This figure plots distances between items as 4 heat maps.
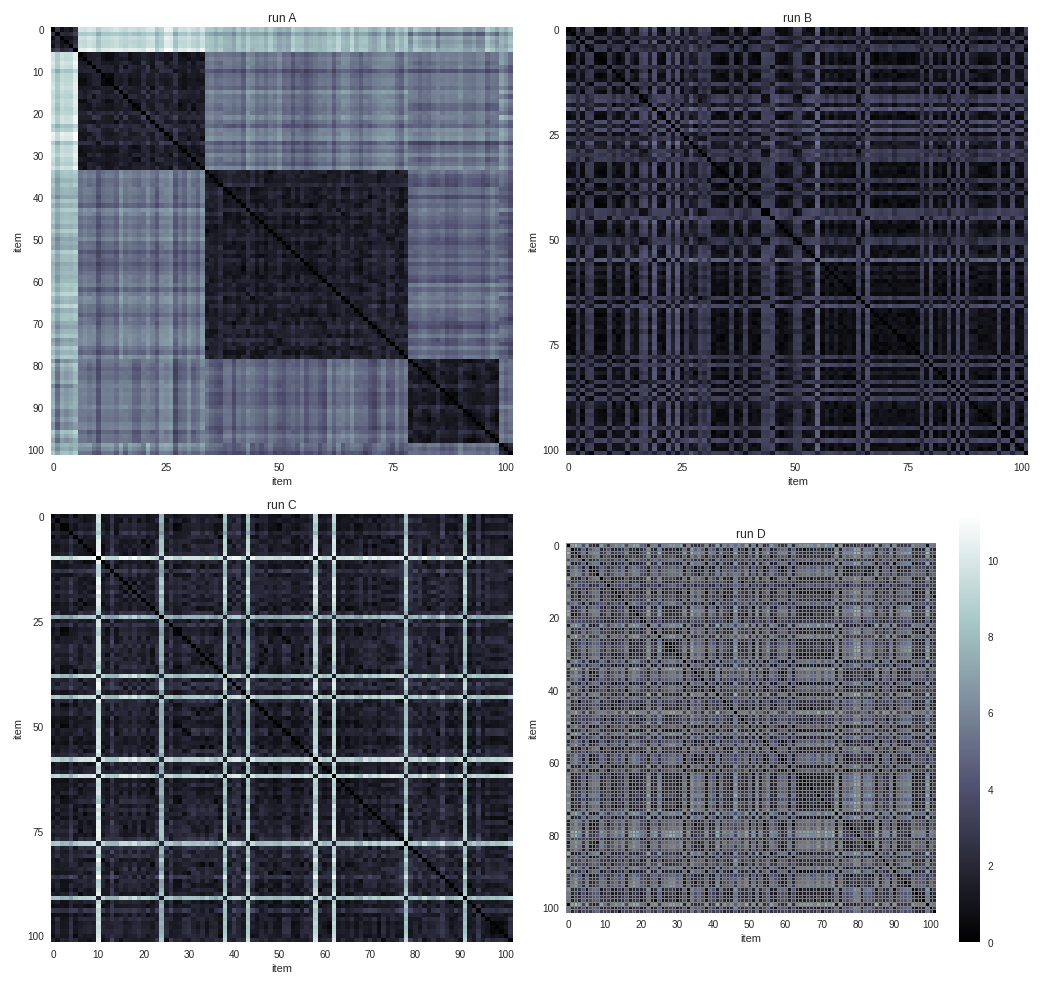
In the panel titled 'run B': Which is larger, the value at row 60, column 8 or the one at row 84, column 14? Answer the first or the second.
the second
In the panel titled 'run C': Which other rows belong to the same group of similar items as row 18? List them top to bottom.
0, 1, 2, 3, 4, 5, 6, 7, 8, 9, 11, 12, 13, 14, 15, 16, 17, 19, 20, 21, 22, 23, 25, 26, 27, 28, 29, 30, 31, 32, 33, 34, 35, 36, 37, 39, 40, 41, 42, 44, 45, 46, 47, 48, 49, 50, 51, 52, 53, 54, 55, 56, 57, 59, 60, 61, 63, 64, 65, 66, 67, 68, 69, 70, 71, 72, 73, 74, 75, 76, 77, 79, 80, 81, 82, 83, 84, 85, 86, 87, 88, 89, 90, 92, 93, 94, 95, 96, 97, 98, 99, 100, 101
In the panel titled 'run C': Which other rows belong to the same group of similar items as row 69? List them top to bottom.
0, 1, 2, 3, 4, 5, 6, 7, 8, 9, 11, 12, 13, 14, 15, 16, 17, 18, 19, 20, 21, 22, 23, 25, 26, 27, 28, 29, 30, 31, 32, 33, 34, 35, 36, 37, 39, 40, 41, 42, 44, 45, 46, 47, 48, 49, 50, 51, 52, 53, 54, 55, 56, 57, 59, 60, 61, 63, 64, 65, 66, 67, 68, 70, 71, 72, 73, 74, 75, 76, 77, 79, 80, 81, 82, 83, 84, 85, 86, 87, 88, 89, 90, 92, 93, 94, 95, 96, 97, 98, 99, 100, 101
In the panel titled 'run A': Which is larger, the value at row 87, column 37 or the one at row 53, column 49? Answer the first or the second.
the first
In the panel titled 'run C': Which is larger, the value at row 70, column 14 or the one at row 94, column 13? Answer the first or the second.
the second
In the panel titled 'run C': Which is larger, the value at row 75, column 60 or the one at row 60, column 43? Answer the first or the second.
the second
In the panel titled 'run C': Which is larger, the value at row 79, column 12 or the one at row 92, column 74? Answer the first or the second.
the first
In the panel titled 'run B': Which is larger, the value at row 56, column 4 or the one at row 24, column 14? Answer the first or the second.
the second
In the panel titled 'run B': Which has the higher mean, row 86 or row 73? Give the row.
86
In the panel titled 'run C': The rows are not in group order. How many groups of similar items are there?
2
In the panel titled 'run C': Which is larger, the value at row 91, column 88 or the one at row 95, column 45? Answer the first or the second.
the first
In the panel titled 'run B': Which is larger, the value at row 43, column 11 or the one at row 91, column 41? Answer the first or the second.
the first
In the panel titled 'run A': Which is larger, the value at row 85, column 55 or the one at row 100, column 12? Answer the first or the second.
the second
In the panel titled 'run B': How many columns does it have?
102
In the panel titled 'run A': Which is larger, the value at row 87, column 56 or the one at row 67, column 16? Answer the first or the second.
the second
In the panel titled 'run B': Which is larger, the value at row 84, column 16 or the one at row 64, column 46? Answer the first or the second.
the second
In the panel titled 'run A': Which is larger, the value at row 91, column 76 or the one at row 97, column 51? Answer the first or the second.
the first
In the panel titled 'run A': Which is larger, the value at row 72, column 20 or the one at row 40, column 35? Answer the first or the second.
the first
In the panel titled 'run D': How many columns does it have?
102
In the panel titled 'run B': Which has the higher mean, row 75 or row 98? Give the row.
98
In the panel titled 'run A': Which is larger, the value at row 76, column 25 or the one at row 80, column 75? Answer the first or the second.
the first
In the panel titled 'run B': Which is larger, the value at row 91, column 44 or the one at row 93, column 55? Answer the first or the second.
the second
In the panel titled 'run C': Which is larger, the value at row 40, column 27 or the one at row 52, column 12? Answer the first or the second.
the first
